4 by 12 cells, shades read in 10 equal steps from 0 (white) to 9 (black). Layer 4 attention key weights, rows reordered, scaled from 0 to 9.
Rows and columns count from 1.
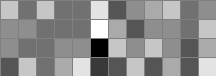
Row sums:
44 47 52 48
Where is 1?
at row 1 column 6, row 4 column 5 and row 4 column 12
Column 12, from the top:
4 2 3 1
